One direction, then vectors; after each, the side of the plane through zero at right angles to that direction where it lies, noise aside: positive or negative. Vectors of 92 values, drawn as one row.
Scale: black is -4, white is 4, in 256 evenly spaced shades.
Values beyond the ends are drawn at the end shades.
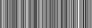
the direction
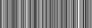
positive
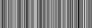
negative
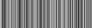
negative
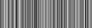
positive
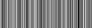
negative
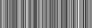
positive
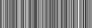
positive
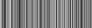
negative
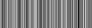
negative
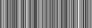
positive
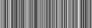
positive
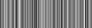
positive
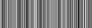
negative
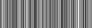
positive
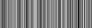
negative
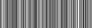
positive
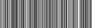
positive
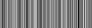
negative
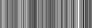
positive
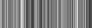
negative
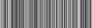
positive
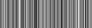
positive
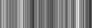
positive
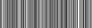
positive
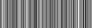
positive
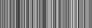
negative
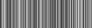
positive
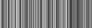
negative
